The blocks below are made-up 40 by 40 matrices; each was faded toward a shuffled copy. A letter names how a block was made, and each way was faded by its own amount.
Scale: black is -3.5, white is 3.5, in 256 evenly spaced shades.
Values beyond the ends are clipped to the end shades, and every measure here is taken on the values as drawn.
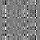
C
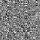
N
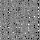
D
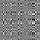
C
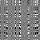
C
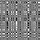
C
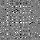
D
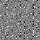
D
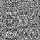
N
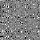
D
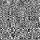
N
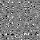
D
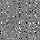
D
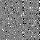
D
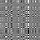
C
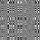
C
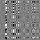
C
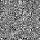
N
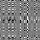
C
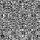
N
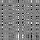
C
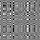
C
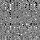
D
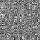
N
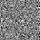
N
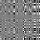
C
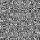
N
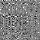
D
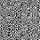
N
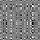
C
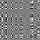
C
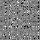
D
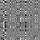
C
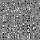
D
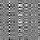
C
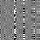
C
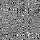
D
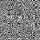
N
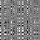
C
